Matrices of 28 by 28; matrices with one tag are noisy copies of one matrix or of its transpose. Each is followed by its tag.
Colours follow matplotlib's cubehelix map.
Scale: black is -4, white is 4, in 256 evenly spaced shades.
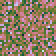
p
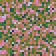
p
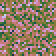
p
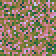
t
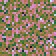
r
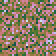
r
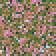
r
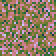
t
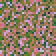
r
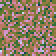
r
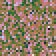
p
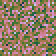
t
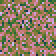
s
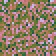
r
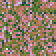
p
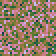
t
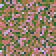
r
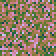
t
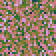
p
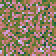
r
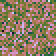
t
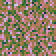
p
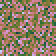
r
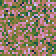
t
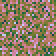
t
